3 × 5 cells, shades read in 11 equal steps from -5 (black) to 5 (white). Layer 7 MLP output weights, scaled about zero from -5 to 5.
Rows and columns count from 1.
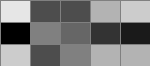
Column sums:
2 -4 -3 1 1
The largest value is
4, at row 1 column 1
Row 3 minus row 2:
8 -2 1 5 6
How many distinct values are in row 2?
5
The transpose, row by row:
4 -5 3 / -2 0 -2 / -2 -1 0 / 2 -3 2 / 3 -4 2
